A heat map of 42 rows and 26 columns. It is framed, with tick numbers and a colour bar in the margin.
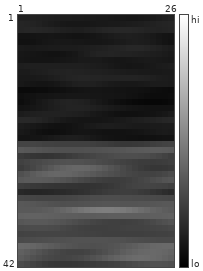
It is made of 2 by 1 panels. Panel 1,1: very low, streaked across, faint in contrast. Panel 2,1: low, streaked across.
